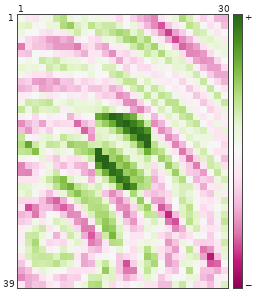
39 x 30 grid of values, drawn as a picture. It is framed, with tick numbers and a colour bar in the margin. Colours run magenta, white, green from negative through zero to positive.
No single row or column stands out from its neighbours. The ninth with the highest average is the centre. There is no overall slope. The grain runs diagonally down to the right. In the centre lies a patch that is higher than the rest. Rings spread out from the bottom left.
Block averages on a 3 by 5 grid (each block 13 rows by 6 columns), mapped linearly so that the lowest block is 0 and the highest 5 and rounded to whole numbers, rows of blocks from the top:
01110 / 12511 / 00100
